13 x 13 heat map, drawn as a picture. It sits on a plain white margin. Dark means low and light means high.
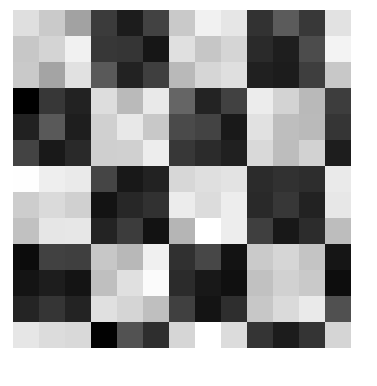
Slope: none. Histogram: two levels. Grain: checkered. Mirror symmetry: none.
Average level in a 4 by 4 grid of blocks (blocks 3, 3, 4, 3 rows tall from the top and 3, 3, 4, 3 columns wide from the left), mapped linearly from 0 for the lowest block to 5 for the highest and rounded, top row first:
5 0 4 2 / 0 5 2 3 / 4 1 3 2 / 2 3 2 3
